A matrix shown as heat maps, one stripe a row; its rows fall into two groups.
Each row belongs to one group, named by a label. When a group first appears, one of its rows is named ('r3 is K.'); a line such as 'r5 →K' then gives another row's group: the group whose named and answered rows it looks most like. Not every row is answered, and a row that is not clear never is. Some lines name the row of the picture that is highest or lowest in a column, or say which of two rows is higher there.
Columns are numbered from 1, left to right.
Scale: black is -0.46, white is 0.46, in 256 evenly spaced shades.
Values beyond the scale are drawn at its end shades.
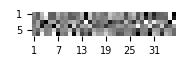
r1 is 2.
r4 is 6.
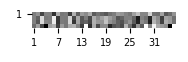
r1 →6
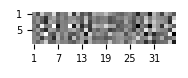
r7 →6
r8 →2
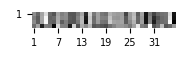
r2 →2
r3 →2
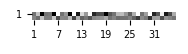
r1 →6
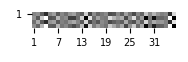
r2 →2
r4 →2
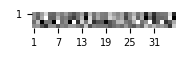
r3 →6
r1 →2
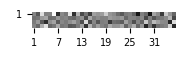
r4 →2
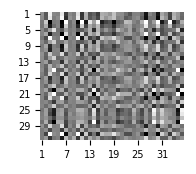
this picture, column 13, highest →3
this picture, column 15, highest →3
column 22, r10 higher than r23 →Yes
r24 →2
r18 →6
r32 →6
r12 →2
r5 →2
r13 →6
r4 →6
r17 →6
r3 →6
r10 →6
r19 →2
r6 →6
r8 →2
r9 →6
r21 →2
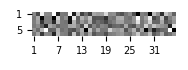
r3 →6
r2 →6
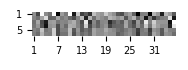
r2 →2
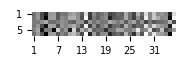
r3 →2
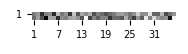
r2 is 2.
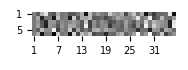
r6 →6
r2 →6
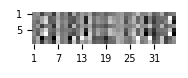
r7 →6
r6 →2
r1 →6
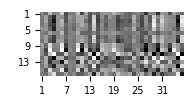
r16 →2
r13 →6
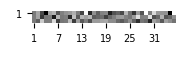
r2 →6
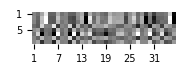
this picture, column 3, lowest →6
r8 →6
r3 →2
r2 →2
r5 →6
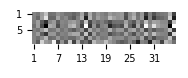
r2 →2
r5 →2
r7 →2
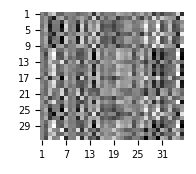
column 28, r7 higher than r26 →Yes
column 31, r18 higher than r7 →No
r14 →2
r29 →2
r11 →2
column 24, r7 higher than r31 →Yes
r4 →6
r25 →6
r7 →6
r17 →6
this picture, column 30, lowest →32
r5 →6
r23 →2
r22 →6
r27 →6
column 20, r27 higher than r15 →No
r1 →2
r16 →2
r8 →6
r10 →2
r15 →2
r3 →6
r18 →2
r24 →6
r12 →2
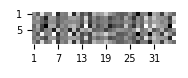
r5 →6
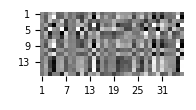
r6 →6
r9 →2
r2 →2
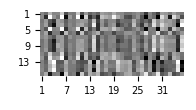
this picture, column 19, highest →2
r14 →2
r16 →6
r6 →6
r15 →2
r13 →2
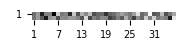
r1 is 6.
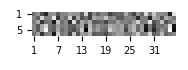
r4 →2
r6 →6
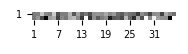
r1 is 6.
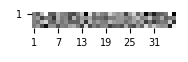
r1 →2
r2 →6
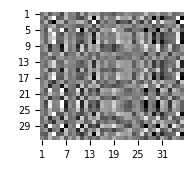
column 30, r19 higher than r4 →Yes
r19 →6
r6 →2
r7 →2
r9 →6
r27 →6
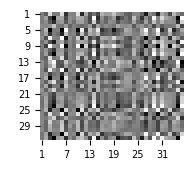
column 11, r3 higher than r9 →Yes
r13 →2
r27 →2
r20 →2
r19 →6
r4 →2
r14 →2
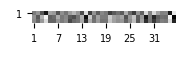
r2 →2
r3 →2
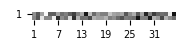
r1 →2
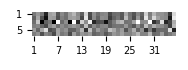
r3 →6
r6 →6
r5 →2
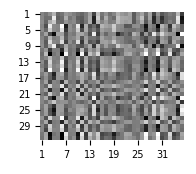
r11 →6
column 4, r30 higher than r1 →No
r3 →2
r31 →6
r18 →6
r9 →2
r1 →2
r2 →2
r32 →6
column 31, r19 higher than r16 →No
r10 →6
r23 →2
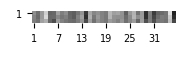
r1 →2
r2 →2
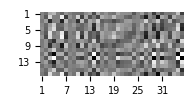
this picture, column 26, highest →12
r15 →2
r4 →2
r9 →6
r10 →2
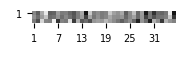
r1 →2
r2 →2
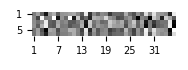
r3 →2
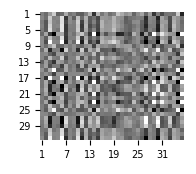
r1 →2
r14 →6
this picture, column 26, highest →15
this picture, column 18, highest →8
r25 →2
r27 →6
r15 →2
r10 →6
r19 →6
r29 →6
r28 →6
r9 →2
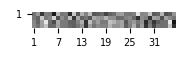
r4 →2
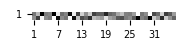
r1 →6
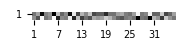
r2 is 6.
